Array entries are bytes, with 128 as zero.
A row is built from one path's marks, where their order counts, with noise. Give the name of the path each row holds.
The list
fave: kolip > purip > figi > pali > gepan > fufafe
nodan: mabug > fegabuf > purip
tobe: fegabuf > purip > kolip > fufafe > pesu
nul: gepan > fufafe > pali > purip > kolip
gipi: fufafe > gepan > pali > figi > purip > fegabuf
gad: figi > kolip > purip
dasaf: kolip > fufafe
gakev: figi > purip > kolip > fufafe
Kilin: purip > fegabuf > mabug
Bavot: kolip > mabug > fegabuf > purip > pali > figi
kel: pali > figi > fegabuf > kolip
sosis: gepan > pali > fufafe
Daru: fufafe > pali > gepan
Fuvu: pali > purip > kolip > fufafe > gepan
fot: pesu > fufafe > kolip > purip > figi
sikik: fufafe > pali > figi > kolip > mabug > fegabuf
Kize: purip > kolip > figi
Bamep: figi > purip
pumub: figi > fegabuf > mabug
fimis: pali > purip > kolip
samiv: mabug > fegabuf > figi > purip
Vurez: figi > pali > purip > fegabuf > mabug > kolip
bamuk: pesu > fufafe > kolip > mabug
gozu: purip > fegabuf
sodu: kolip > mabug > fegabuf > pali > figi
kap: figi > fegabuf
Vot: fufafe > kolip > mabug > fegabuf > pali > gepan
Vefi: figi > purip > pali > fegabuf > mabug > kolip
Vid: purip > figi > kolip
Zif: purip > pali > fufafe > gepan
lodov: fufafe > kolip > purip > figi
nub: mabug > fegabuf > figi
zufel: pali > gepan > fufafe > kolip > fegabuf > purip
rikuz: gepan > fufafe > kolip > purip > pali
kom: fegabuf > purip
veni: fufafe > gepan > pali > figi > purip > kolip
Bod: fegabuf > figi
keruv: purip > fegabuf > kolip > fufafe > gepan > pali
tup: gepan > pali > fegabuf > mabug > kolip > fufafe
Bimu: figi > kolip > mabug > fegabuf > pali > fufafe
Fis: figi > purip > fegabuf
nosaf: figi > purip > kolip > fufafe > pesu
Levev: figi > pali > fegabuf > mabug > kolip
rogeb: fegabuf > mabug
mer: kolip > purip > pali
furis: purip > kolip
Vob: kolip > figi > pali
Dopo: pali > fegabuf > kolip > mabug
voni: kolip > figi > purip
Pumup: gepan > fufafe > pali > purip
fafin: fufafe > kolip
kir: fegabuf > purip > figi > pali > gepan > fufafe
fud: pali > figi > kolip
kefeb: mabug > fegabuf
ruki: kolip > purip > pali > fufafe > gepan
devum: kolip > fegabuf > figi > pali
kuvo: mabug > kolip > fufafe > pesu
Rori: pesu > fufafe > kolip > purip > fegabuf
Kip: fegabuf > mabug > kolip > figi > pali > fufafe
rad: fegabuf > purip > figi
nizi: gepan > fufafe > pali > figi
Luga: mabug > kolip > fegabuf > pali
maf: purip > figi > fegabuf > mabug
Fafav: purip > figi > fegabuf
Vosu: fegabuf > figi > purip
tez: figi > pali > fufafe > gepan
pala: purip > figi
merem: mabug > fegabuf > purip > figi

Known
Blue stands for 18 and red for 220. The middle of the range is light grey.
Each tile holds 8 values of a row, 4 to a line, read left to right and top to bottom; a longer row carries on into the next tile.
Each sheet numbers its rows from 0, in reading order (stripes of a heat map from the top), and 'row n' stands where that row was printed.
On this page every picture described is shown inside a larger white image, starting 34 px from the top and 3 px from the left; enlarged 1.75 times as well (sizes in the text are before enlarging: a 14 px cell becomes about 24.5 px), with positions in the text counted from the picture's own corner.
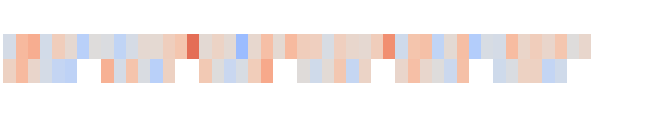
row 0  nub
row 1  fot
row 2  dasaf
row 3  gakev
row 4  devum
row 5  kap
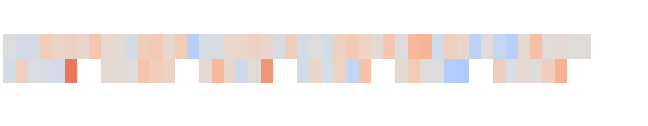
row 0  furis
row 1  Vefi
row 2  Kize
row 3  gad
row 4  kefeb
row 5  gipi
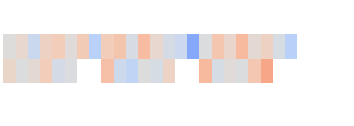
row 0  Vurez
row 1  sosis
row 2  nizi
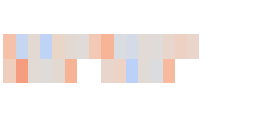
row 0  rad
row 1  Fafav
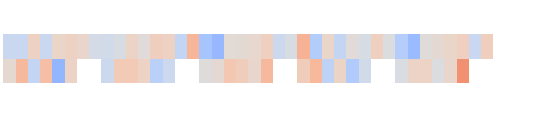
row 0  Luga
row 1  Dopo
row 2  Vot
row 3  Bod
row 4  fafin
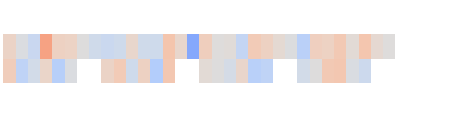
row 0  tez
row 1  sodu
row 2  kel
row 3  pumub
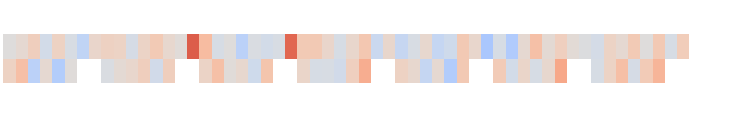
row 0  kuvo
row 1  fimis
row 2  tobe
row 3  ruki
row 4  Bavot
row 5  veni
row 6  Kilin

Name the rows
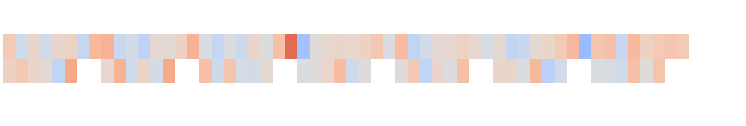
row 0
kir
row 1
kom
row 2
Rori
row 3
Bimu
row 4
maf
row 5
Levev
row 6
Bamep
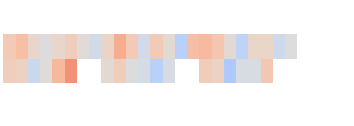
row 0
mer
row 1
nodan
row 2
voni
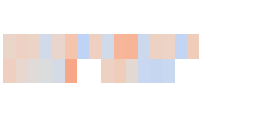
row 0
fave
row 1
samiv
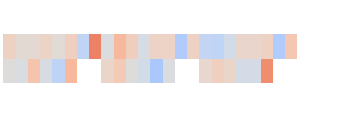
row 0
keruv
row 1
merem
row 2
lodov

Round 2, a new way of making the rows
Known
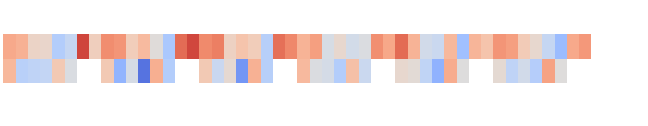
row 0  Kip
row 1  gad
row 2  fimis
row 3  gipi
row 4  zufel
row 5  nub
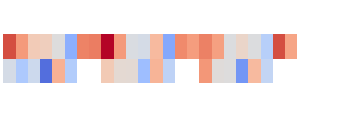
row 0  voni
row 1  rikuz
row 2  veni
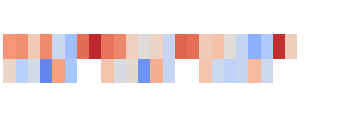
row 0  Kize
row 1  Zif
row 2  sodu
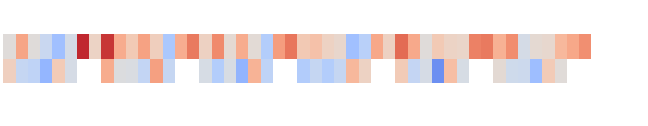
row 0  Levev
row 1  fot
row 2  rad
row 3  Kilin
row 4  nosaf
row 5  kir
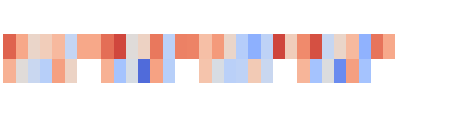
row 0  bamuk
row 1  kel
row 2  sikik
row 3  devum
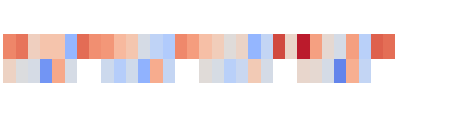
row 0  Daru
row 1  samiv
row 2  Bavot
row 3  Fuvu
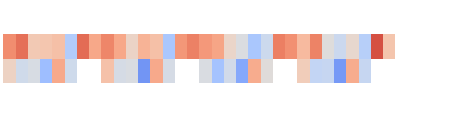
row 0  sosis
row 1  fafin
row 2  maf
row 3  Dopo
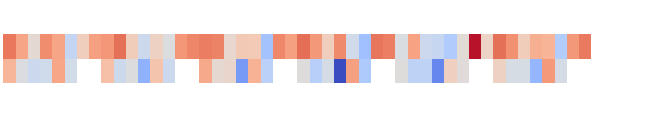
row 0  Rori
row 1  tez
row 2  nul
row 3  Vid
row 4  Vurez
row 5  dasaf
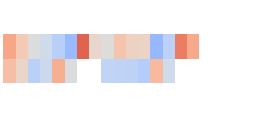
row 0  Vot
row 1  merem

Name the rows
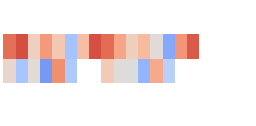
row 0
kap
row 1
lodov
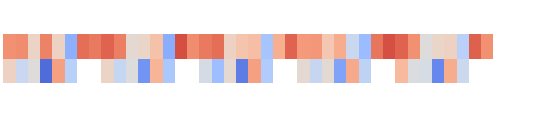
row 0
furis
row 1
mer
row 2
Vosu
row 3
pala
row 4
ruki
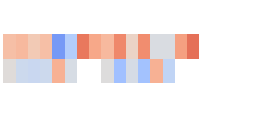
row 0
kefeb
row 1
Fis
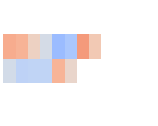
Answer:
rogeb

